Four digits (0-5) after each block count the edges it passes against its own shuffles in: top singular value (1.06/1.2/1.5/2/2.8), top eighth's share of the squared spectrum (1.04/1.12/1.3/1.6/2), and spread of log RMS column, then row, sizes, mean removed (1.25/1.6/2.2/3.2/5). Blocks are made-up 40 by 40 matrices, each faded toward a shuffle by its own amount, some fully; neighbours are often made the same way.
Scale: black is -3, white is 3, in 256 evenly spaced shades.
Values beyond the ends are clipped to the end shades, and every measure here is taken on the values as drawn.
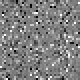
3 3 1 1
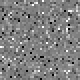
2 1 0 0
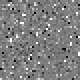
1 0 0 0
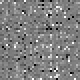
3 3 1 0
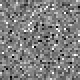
0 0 0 0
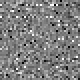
1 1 0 1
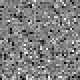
1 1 0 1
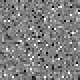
0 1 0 0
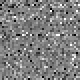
1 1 0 1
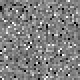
0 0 0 0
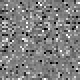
3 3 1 1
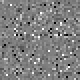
3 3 0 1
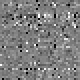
3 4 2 2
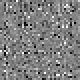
3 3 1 1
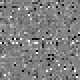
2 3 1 1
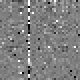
4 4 1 0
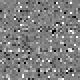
3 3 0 2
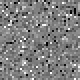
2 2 0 1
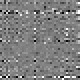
4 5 2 3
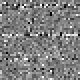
2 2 0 3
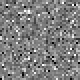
0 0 0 0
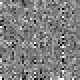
2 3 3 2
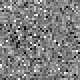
1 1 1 0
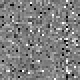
2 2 1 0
